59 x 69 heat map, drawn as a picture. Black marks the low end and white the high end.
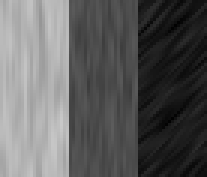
The table splits into one row of 3 panels. Panel 1,1: high, streaked downward, faint in contrast. Panel 1,2: low, streaked downward, faint in contrast. Panel 1,3: very low, slanting up to the right, faint in contrast.
